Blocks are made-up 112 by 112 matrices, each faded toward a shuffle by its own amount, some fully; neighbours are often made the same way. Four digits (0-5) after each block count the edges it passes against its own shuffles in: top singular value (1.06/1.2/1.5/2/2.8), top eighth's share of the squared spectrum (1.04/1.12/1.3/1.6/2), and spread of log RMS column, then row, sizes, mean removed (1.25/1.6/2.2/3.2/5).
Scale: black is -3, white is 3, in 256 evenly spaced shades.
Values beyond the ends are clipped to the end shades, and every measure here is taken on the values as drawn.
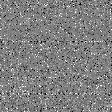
3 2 0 2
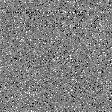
3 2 0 1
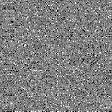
4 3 1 2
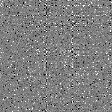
4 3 2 2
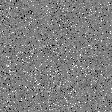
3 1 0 0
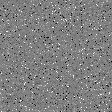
2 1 0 0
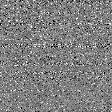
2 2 0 3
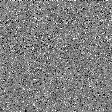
1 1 0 2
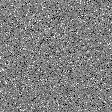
0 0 0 0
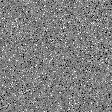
0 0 0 0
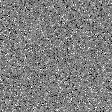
0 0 0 0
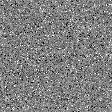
0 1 0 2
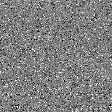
1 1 0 2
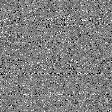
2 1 0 3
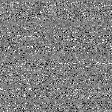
1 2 0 4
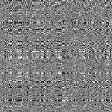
5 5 3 4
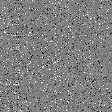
3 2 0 0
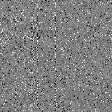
4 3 2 1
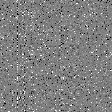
4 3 2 1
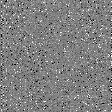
4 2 2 1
